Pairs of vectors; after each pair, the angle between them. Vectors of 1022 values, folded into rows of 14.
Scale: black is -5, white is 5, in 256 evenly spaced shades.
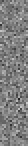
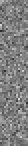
nearly opposite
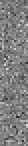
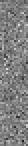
nearly parallel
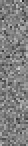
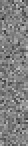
nearly parallel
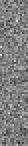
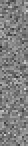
partly opposed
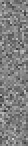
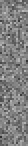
partly aligned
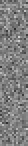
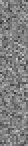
partly opposed
